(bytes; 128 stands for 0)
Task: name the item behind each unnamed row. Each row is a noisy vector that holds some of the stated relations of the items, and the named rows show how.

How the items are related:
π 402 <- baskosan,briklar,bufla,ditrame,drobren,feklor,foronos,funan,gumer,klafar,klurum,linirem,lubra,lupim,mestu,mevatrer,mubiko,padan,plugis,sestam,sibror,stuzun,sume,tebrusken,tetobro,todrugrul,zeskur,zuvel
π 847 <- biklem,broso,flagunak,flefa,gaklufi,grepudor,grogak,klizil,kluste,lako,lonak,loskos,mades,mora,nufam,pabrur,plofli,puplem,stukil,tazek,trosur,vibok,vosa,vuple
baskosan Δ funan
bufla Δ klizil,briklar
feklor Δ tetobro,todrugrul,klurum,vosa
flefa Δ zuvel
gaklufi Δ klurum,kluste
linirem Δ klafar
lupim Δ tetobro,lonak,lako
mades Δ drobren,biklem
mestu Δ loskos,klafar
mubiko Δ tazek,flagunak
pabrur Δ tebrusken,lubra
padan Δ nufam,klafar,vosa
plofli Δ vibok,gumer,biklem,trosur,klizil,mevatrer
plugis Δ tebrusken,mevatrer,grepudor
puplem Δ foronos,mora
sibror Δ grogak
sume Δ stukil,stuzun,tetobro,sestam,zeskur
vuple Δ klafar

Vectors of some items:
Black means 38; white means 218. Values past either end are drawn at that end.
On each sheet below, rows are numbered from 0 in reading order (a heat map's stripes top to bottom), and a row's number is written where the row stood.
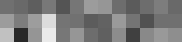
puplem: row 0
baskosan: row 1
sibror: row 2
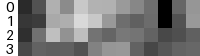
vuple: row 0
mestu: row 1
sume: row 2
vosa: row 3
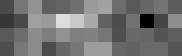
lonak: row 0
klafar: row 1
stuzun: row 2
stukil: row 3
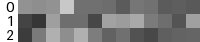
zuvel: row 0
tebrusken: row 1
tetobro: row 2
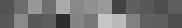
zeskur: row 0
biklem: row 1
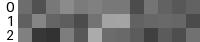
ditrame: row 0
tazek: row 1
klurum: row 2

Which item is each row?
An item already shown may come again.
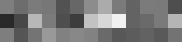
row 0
grogak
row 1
pabrur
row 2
mubiko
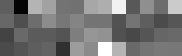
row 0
plugis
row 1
ditrame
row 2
vosa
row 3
plofli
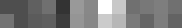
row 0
plofli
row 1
mades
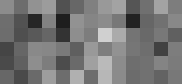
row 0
flefa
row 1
gaklufi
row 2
mades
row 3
lubra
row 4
grepudor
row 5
bufla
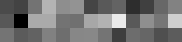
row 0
feklor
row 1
plugis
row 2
foronos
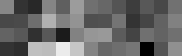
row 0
klurum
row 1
feklor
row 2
kluste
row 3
linirem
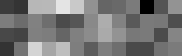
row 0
linirem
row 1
grogak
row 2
mevatrer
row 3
lupim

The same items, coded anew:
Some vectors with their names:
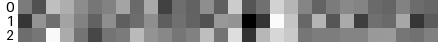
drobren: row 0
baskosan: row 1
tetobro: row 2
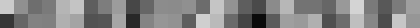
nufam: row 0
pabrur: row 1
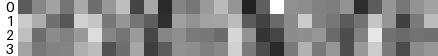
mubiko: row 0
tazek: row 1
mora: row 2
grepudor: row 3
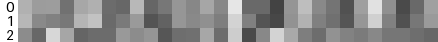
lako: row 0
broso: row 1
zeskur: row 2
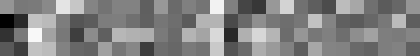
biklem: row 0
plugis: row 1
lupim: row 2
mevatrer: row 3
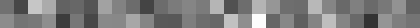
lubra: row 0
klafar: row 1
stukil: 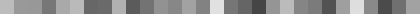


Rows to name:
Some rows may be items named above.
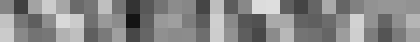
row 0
klurum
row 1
kluste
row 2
nufam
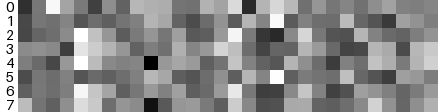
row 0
lupim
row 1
linirem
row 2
plofli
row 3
flefa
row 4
gaklufi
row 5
linirem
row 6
mades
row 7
kluste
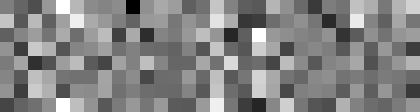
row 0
gaklufi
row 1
grogak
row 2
mubiko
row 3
foronos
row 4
vuple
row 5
ditrame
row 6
foronos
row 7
plofli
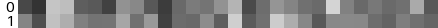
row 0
tebrusken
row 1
gumer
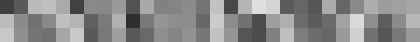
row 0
feklor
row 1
vosa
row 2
loskos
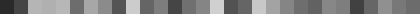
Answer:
bufla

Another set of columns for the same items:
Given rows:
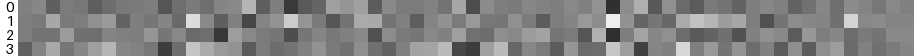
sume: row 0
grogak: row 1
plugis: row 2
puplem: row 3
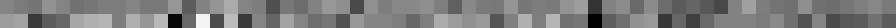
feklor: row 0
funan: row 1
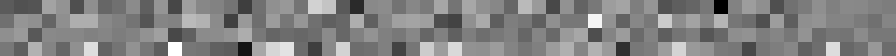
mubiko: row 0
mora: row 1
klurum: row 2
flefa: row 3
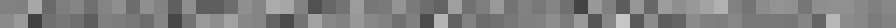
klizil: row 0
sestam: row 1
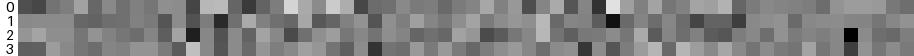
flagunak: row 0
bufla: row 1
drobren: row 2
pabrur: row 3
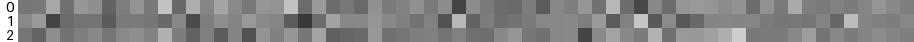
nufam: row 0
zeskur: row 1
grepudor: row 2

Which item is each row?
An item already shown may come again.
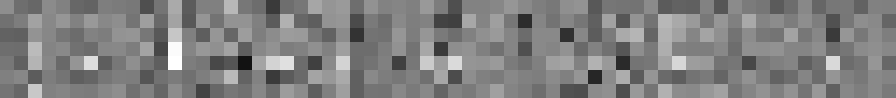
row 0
lupim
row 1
gaklufi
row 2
pabrur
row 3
vuple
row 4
flefa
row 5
sume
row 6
plofli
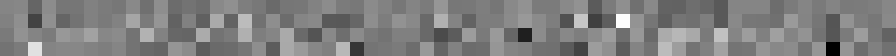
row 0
ditrame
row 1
lubra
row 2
kluste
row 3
mades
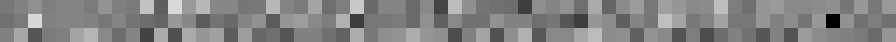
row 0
loskos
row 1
mades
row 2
foronos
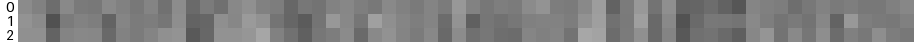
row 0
ditrame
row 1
tetobro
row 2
todrugrul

